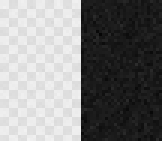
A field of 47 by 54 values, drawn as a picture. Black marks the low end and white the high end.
It is made of 1 by 2 panels. Panel 1,1: very high, checkered, faint in contrast. Panel 1,2: very low, fine-grained, faint in contrast.
